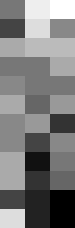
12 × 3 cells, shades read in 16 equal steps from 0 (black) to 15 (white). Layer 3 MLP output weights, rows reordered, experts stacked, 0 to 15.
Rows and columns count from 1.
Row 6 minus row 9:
0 5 2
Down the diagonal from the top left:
7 13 11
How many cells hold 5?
0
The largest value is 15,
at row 1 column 3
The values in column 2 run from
1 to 14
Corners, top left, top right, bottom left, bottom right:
7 15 13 0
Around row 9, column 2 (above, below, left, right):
4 3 10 7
